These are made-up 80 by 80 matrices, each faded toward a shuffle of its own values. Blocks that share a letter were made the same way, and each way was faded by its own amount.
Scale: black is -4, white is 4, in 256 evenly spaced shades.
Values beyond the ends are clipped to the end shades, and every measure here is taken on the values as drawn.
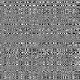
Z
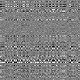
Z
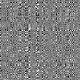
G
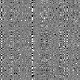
G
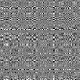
Z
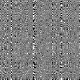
G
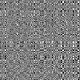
G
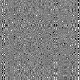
G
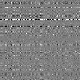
Z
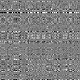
Z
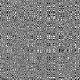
G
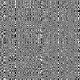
G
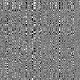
G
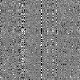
G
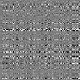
Z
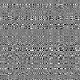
Z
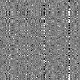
G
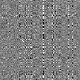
G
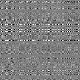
Z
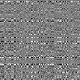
Z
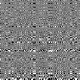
Z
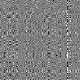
G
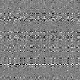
Z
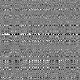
Z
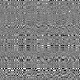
Z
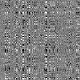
G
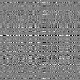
Z
